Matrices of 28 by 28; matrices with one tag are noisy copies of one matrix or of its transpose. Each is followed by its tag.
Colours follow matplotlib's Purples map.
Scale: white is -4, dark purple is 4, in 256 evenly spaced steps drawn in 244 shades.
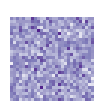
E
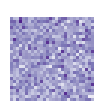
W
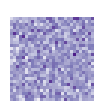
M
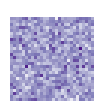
E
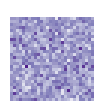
E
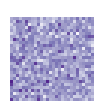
M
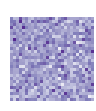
W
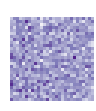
M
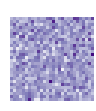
M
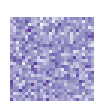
M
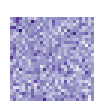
W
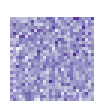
M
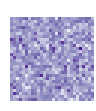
E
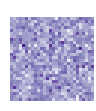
E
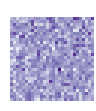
M
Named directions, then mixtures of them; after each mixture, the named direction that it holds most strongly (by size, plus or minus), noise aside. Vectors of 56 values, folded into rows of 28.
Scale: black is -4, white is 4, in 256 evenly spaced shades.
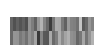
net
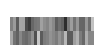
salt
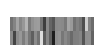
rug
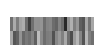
salt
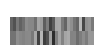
net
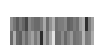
rug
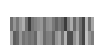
salt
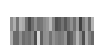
salt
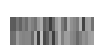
net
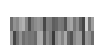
rug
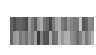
net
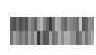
net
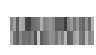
salt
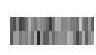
net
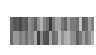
net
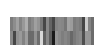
rug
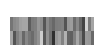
rug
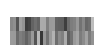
salt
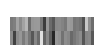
rug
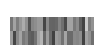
rug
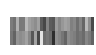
rug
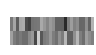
salt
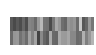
net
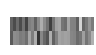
net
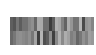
net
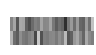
salt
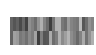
net
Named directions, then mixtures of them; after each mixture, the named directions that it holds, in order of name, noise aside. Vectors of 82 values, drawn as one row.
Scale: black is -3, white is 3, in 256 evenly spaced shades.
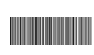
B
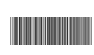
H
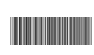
H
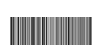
H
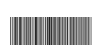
B, H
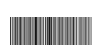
B, H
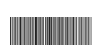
B, H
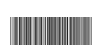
H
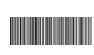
B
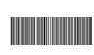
B, H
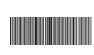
B, H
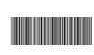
B, H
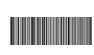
H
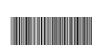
B, H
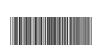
H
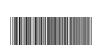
H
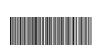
B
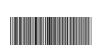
B, H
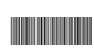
B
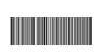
B, H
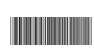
H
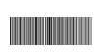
B, H
